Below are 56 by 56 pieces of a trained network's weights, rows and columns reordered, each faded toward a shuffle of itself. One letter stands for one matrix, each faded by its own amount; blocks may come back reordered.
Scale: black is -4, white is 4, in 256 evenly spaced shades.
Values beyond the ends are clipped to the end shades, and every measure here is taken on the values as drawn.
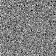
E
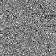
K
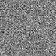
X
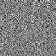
X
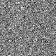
E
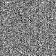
E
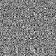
X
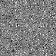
K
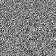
X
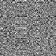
X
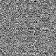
X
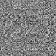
X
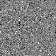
K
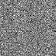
E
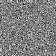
K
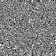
K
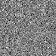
K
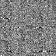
E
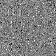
K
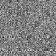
X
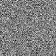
X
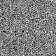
E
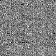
E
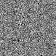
E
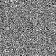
E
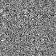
E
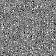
K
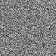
X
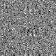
K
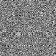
X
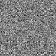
X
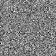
E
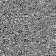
K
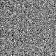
E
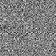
X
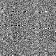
E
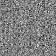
E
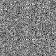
E
